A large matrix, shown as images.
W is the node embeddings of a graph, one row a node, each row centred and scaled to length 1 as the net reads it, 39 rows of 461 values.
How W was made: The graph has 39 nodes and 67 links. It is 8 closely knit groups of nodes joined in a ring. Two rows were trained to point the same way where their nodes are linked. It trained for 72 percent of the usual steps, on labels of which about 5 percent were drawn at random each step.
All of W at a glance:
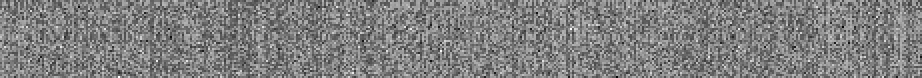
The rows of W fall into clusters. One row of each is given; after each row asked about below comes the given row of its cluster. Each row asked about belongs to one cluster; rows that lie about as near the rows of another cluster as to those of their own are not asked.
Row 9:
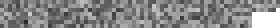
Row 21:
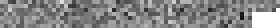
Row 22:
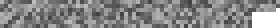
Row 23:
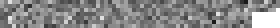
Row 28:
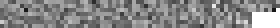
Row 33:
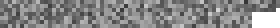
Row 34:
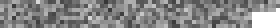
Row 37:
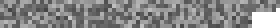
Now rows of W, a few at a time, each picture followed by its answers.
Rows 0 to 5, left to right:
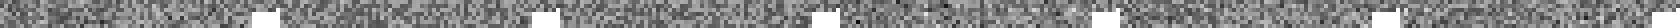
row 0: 9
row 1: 37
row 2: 37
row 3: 33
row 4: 33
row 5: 22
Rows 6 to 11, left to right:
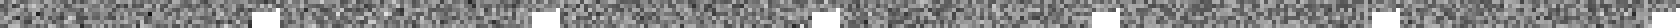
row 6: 22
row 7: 21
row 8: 23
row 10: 21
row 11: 21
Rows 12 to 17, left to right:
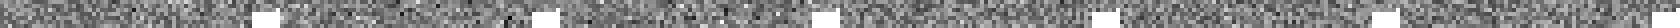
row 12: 28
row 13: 22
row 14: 34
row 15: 21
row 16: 23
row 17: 28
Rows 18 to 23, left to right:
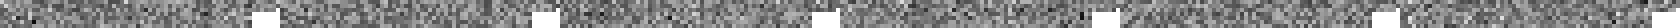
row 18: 28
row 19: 28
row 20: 33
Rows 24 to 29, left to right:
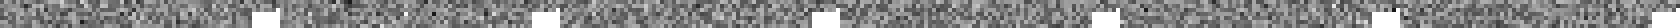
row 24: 28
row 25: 34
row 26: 22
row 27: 37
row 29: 37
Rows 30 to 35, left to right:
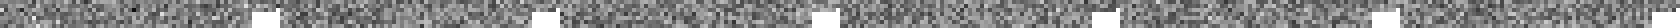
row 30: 21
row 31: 9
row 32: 34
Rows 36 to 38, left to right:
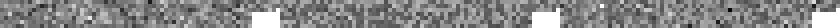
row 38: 33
